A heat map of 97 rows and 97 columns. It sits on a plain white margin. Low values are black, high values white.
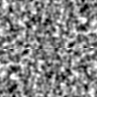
The histogram is bell-shaped. The texture is blotchy. No seam splits the table. There are no regular stripes. No single row or column stands out from its neighbours. No overall slope runs across the table. A half turn leaves it unchanged.
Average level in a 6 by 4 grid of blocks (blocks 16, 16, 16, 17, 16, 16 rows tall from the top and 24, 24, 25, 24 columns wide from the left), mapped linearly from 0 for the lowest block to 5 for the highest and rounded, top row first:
5 4 3 1
3 0 3 5
4 3 3 4
4 3 3 4
5 3 0 3
1 3 4 5
